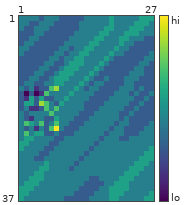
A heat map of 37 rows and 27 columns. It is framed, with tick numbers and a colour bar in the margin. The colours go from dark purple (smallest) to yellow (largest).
Mirror symmetry: none. Roughest part: middle left. Grain: diagonal, up to the right. Odd patch: rougher, in the middle left.
